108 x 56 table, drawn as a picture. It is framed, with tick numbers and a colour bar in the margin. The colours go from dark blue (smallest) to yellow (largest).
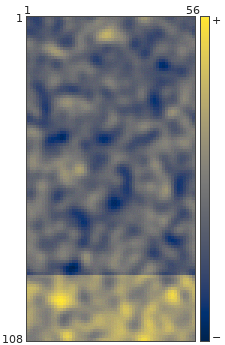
No lone cell stands out from its neighbours. No regular stripes run through it. A horizontal seam about 80% of the way down splits the table, and the bottom part is higher.
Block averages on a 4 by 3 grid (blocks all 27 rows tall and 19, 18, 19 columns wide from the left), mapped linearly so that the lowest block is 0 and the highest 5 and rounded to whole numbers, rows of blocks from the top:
010 / 101 / 101 / 455
